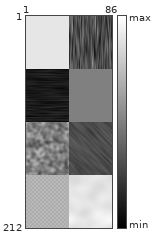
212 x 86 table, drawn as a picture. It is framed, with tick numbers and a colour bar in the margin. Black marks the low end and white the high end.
It is made of 4 by 2 panels. Panel 1,1: very high, flat. Panel 1,2: low, streaked downward. Panel 2,1: very low, streaked across, faint in contrast. Panel 2,2: middling, flat. Panel 3,1: middling, blotchy. Panel 3,2: low, slanting down to the right, faint in contrast. Panel 4,1: high, checkered, faint in contrast. Panel 4,2: very high, smooth, faint in contrast.
